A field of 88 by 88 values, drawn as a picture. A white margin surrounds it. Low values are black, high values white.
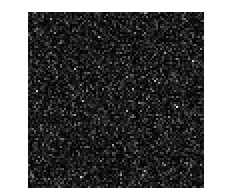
Histogram: skewed, a long tail of high values. Odd rows or columns: none. Grain: fine. Seam: none. Mirror symmetry: none. Average level on the scale: 10%.
